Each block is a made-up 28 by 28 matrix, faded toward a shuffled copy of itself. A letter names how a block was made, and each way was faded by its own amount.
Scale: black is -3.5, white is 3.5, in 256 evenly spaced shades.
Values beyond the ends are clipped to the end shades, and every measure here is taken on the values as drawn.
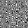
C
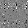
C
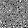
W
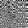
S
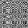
S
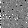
C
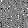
W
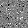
W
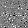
W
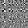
S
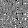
W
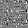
C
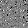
W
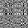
S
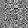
S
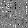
C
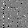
C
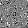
W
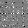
C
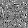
W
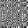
S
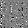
C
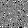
W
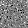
W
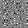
C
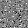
W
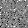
W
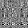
S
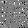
C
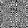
S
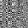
S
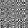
S
